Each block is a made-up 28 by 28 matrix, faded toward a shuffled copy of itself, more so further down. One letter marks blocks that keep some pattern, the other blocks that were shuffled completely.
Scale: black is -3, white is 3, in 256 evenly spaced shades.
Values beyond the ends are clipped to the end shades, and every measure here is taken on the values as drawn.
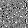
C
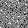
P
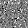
C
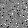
P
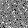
P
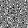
C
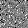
C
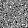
P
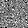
C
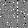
C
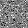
C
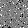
P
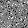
P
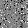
C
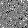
P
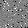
P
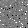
P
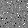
P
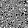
C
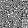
C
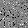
C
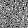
C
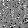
P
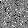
P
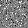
C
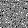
P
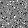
P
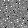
P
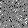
P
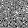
C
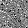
P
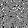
C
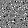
P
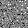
P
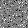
P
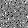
P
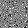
C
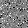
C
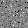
P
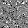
C
